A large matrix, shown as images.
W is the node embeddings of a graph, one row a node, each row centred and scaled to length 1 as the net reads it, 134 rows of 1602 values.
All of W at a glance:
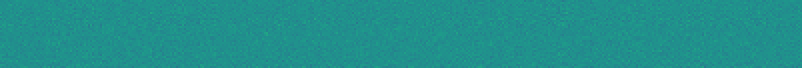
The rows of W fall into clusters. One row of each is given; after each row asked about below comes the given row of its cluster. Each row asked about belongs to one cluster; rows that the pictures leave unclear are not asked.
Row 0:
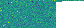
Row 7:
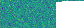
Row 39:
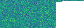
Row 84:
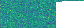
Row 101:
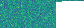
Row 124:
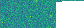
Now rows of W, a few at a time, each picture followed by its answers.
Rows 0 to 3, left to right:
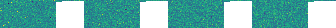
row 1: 124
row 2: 124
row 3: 101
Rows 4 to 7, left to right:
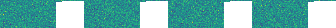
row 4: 124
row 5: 39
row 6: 39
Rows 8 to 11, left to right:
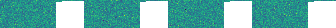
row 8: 124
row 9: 84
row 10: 84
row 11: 0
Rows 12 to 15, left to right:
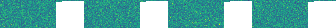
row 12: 101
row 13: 0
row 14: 39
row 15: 7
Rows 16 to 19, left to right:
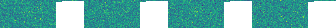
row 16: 39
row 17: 101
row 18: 39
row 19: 124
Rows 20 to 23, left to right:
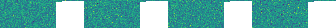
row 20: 101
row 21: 0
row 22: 7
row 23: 0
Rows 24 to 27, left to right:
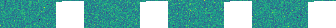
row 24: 101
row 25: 39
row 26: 39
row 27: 101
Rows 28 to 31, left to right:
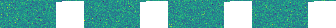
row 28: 0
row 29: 124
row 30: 84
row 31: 124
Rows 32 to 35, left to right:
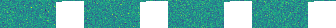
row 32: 84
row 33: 0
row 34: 7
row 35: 101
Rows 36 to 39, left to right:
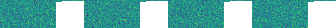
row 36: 39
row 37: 0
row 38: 39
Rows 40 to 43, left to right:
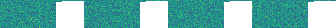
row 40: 124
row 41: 124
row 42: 84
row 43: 7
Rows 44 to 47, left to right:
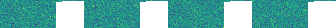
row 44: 39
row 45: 7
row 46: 39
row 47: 7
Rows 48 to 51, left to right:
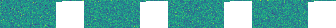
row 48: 39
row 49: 84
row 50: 84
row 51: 84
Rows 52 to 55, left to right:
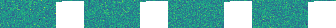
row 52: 101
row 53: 101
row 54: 7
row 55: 84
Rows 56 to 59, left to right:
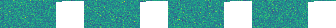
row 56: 0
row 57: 124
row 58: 84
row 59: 84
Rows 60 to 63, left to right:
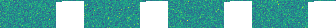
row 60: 7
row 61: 101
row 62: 84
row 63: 0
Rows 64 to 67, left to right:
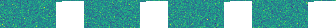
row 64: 101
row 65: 124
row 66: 101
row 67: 84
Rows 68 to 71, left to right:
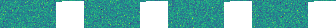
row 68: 124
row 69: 84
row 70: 101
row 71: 124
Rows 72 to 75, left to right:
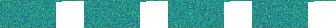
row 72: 7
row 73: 0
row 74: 101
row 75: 39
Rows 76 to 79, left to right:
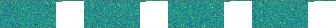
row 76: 39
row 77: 7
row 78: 101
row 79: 0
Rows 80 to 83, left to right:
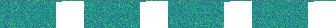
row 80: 124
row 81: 7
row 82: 39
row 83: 124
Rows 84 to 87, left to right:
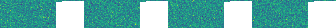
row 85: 39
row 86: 7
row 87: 39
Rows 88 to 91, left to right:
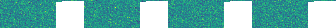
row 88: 39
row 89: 84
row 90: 39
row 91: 124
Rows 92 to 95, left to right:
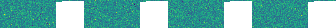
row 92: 101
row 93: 84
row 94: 84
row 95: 7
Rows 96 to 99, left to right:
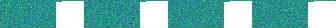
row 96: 7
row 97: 101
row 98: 124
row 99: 124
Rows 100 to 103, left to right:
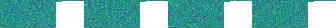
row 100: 39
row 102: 7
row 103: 101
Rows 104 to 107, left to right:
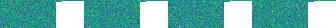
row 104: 84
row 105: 84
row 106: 124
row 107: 7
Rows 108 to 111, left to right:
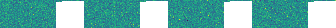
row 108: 7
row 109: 101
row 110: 84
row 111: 84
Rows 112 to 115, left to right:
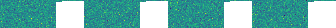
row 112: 124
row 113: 101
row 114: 7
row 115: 124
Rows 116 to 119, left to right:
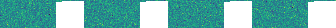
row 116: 101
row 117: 39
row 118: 7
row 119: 84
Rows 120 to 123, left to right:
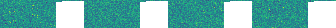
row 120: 0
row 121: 0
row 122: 39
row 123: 84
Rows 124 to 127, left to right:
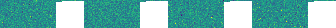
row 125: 0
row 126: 101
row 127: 124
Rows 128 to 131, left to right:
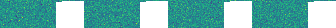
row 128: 84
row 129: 124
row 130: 7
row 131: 7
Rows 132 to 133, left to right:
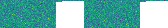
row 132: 39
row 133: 7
